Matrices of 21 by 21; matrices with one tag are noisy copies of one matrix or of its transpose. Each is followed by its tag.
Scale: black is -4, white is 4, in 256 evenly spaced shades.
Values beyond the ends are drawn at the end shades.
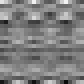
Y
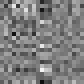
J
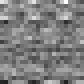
Y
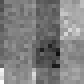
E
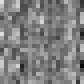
Y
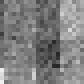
E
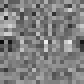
J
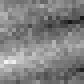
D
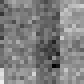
E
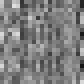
Y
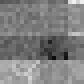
E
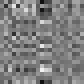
J
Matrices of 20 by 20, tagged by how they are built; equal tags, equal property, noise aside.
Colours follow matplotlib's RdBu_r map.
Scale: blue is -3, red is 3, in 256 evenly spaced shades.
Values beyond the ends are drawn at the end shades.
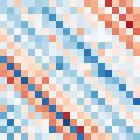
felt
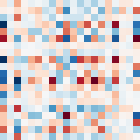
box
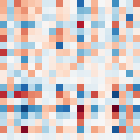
box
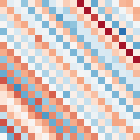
felt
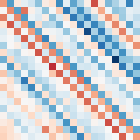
felt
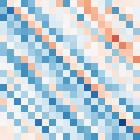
felt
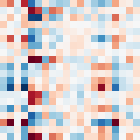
box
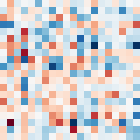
box
